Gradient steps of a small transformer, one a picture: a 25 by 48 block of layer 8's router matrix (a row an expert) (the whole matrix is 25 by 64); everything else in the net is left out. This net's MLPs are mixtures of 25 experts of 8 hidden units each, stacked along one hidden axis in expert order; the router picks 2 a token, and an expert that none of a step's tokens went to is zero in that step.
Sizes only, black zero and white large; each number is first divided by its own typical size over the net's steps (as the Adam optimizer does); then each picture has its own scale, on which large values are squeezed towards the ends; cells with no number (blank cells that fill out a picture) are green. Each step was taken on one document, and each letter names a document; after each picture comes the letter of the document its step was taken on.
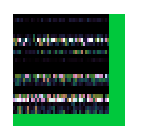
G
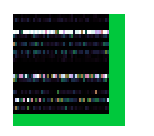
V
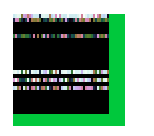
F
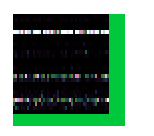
V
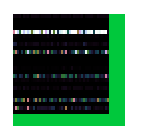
V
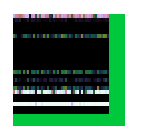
F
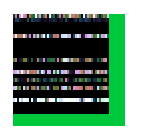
F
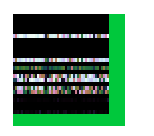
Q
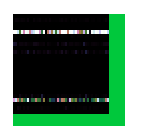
V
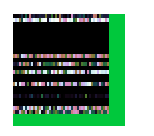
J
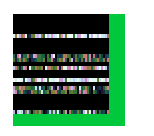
Q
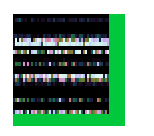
G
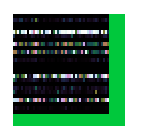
V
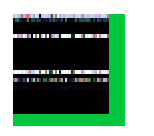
F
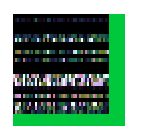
G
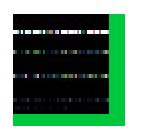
V
